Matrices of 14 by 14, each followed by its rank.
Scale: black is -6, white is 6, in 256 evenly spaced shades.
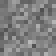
full rank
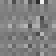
two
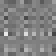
two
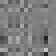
two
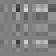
one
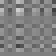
one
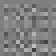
two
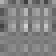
one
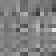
two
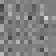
three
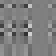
one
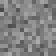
full rank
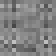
three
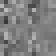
three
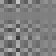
one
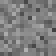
full rank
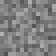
full rank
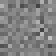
three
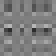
one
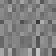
two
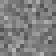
full rank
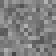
full rank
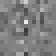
three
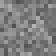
full rank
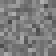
full rank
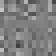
three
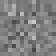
three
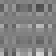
one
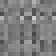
two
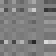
one
